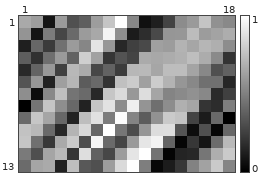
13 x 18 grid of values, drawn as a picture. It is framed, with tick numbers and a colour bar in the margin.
The top right is the calmest part. No row or column stands out. The grain runs diagonally up to the right. There is no overall slope.
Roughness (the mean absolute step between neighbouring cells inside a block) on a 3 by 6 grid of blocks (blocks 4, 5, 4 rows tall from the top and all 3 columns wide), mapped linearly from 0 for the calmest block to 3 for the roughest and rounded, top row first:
212100 / 212101 / 132211
